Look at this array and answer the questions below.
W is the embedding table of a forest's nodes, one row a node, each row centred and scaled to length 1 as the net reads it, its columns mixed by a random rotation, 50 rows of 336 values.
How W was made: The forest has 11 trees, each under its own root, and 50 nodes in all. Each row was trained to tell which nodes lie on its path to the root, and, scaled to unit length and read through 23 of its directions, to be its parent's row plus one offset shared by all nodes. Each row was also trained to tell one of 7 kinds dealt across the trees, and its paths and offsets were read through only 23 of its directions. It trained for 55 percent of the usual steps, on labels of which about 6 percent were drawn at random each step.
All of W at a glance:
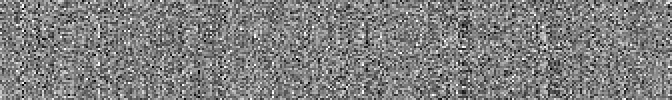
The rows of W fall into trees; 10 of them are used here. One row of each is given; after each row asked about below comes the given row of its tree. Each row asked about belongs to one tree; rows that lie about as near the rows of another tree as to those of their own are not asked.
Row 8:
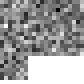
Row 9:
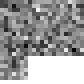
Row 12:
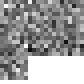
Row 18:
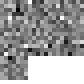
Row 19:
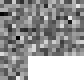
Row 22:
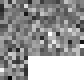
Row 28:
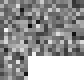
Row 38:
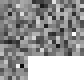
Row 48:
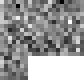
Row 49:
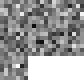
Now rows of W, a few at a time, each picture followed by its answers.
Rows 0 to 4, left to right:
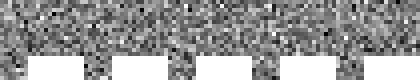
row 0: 12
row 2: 22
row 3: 49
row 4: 48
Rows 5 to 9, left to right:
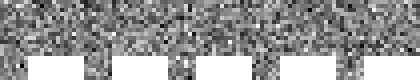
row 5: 38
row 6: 9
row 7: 49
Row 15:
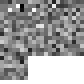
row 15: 22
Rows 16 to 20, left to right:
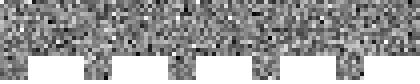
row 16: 38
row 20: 28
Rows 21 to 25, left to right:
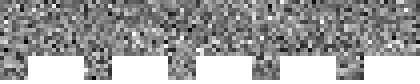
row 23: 28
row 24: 48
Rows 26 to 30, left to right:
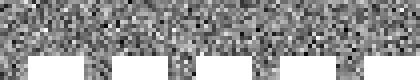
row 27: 48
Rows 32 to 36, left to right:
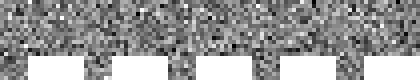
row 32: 18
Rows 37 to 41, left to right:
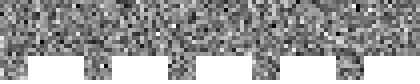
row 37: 22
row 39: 8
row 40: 48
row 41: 22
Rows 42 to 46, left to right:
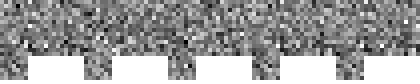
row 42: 12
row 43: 28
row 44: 38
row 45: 12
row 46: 12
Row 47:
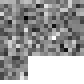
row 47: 28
